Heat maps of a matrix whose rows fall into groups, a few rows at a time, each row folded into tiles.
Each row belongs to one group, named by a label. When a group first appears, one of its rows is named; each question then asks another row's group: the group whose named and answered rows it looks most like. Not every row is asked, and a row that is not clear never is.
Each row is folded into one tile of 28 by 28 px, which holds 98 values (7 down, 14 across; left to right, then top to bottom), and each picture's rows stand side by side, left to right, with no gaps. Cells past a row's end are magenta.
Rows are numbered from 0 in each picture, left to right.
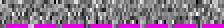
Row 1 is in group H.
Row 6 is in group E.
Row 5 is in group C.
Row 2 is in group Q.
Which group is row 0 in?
Q
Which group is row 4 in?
C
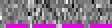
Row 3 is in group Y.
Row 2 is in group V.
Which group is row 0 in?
Y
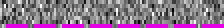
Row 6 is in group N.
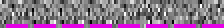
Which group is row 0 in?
Q
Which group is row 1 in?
N
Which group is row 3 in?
N
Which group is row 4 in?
Q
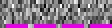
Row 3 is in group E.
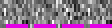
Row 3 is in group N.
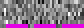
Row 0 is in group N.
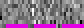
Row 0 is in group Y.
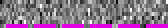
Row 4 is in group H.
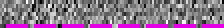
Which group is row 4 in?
H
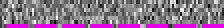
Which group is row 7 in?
Q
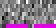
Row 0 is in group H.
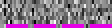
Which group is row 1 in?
N
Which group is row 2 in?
Q
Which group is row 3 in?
Y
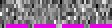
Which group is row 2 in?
H
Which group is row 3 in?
Q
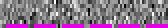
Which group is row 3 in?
N
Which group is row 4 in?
V
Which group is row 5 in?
Q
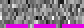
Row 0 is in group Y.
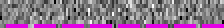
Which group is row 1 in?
H
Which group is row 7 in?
E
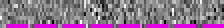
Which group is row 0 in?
Y
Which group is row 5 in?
C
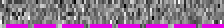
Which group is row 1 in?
Y
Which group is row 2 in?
H
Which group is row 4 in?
Q
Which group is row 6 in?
V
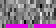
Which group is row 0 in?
C
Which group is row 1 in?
Q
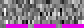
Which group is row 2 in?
N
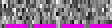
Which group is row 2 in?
C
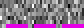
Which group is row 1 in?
E
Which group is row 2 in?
Q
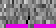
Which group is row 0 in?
E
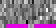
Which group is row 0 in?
E
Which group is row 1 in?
H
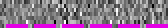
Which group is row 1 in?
E
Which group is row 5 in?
Q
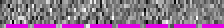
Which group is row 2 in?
H
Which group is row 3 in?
V
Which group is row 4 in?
Y
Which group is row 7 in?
Y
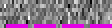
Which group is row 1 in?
Y
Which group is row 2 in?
Q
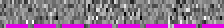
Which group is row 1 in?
E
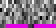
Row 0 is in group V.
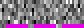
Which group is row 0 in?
Y
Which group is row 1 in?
N
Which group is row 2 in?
V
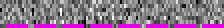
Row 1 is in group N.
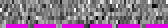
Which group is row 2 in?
H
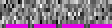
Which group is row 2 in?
Q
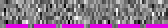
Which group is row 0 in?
N
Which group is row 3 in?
C
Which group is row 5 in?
Q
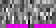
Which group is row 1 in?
Q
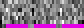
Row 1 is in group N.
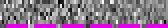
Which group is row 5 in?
C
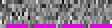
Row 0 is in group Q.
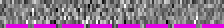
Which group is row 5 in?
E
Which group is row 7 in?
Y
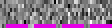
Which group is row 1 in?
H
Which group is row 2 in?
Q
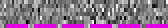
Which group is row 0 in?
E
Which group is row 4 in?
V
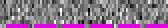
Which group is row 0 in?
H
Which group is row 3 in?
N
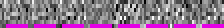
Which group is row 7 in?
H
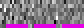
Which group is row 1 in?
E
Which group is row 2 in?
Y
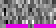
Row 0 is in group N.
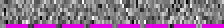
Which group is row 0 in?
N
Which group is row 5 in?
E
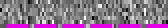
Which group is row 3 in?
Y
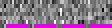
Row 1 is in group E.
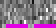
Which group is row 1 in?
H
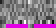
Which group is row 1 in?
C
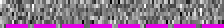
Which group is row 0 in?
C
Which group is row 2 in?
E
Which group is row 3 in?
Y
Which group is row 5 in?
E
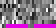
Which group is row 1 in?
H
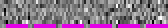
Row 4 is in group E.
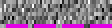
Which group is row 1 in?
E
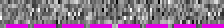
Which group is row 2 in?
Q
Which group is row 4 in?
H
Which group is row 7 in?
Q
